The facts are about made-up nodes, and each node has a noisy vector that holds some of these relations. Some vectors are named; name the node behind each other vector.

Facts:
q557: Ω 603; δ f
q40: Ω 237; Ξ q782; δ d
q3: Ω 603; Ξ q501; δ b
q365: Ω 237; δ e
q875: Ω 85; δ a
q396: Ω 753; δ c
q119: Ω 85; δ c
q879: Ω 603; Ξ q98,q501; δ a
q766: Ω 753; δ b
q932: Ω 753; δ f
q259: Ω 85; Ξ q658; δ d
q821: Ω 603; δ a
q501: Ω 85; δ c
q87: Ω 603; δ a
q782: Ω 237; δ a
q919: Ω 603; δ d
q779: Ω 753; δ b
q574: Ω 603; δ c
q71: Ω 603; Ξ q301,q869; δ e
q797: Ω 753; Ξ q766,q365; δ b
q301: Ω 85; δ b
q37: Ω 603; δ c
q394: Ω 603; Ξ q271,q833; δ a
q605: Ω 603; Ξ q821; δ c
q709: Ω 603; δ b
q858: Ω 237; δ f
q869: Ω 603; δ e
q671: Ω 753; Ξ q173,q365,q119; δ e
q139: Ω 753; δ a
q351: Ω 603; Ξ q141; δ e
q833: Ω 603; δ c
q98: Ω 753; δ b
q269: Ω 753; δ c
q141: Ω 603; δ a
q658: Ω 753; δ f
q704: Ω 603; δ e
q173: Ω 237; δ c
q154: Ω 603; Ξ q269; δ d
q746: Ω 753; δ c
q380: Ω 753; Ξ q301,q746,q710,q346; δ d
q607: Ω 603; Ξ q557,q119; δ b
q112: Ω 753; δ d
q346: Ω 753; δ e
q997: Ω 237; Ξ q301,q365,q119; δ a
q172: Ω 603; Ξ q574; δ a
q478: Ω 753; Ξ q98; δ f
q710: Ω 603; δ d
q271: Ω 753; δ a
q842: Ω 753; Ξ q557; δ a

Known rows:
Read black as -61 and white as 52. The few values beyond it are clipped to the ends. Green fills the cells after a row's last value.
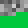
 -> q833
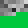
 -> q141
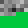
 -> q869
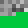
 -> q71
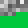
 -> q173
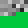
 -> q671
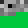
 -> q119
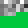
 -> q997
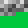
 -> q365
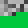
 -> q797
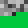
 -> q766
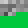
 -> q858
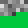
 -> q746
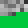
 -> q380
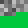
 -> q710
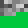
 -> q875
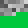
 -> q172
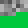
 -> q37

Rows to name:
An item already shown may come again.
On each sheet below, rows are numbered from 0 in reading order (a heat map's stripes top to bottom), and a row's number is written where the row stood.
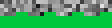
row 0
q710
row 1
q98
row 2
q797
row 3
q346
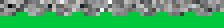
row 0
q301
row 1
q607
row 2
q782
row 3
q879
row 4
q709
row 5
q710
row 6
q112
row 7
q557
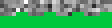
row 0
q879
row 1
q3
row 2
q779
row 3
q259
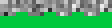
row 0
q40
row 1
q478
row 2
q842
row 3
q842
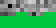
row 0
q501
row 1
q40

